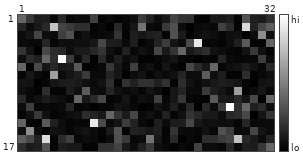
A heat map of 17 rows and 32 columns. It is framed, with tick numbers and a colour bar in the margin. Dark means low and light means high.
Histogram: skewed, a long tail of high values. Average level on the scale: 10%. Symmetry: a half turn. Stripes: none. Seam: none. Grain: fine. Calmest part: centre.
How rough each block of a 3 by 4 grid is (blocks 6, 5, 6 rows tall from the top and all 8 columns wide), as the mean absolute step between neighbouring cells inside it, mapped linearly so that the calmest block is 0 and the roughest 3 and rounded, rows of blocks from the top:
3023 | 1001 | 3203
